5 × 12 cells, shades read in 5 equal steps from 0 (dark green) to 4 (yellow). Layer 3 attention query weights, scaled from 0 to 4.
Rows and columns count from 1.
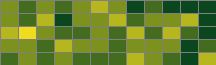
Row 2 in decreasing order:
3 3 3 2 2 2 2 2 1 1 0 0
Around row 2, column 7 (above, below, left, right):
2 1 2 1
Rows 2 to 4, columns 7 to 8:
3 1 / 1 3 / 1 2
